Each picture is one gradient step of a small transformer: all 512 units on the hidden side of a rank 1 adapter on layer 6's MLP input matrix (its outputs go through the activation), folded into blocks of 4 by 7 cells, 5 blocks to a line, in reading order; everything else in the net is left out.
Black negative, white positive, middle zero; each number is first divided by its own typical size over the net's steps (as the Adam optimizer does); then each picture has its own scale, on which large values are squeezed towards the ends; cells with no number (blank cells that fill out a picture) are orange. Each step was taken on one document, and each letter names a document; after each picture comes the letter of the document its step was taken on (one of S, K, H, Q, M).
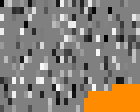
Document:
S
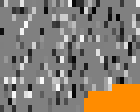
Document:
S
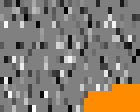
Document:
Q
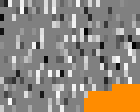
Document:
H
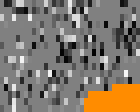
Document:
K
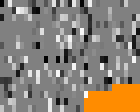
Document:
H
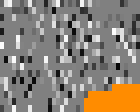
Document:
H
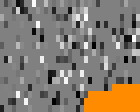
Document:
K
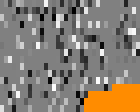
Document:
K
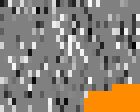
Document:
H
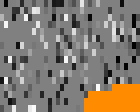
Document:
Q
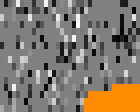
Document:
K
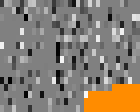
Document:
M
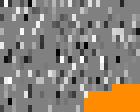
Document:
M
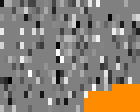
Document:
M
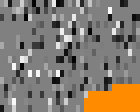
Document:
H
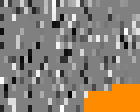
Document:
H
